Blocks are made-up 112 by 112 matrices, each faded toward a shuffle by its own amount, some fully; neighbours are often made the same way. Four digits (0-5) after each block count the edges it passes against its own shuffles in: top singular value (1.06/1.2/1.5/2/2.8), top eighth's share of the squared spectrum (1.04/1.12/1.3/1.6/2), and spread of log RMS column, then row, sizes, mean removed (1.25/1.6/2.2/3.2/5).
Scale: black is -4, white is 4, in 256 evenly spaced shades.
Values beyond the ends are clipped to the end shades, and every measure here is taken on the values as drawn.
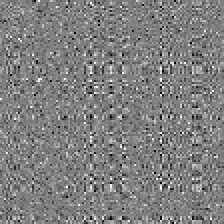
5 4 3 3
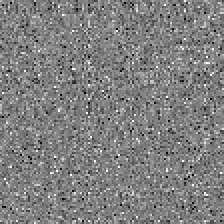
4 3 2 1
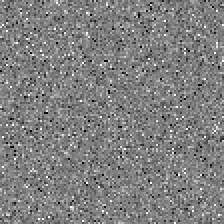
1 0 0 0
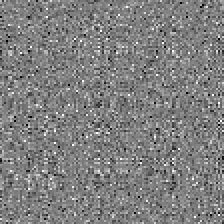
5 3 2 2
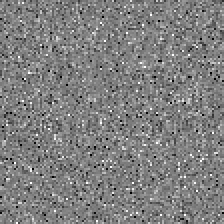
3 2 0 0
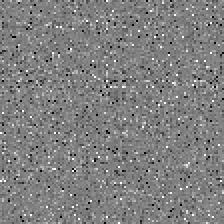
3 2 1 1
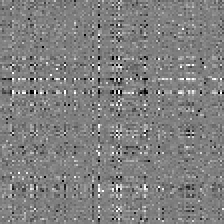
5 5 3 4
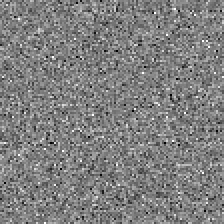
3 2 0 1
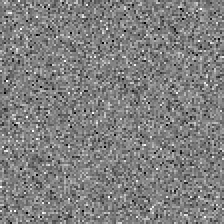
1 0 0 0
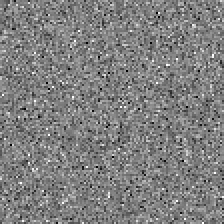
1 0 0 0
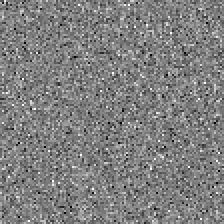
2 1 0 0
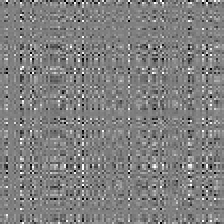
5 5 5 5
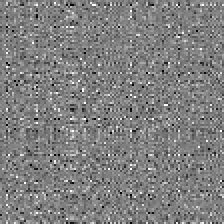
5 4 3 3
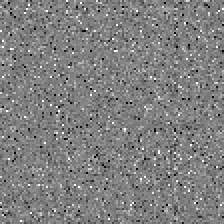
0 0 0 0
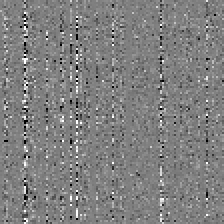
3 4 4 2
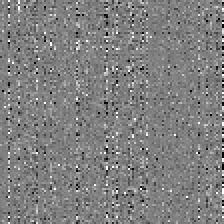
3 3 4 2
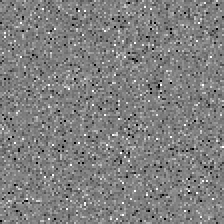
0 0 0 0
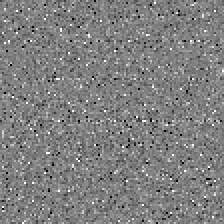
1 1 0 1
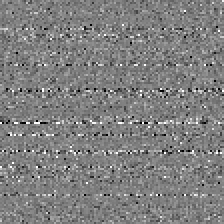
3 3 0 4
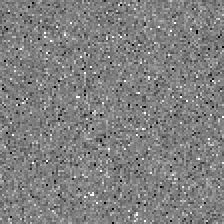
0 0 1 0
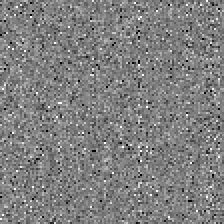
1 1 2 0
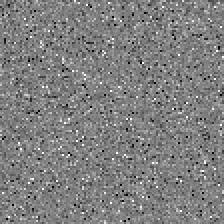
0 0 0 0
